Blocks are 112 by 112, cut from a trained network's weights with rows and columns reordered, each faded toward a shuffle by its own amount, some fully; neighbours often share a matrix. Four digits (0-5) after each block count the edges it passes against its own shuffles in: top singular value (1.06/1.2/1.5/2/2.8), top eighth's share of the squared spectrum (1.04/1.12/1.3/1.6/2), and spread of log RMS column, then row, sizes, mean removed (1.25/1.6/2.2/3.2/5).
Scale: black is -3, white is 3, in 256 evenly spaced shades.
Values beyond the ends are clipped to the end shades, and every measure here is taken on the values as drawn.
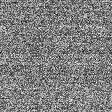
2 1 0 0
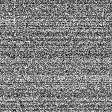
4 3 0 1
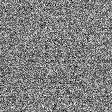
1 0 0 0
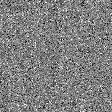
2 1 0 0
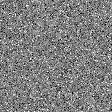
2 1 0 0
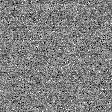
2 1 0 0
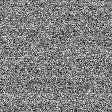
2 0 0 0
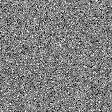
1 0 0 0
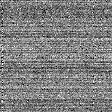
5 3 2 2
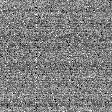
3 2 1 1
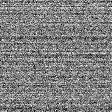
4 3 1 2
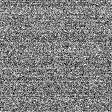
3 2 0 0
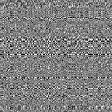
5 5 2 4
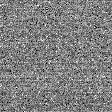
2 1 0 0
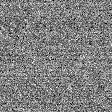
2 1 0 0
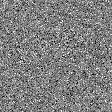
1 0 0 0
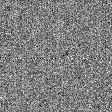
2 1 0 1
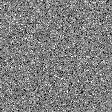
1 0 0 0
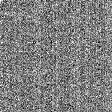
3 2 1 1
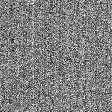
3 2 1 1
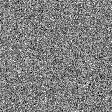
0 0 0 0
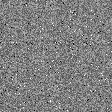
1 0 0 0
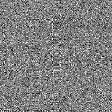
4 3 2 2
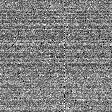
4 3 1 1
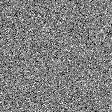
1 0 0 0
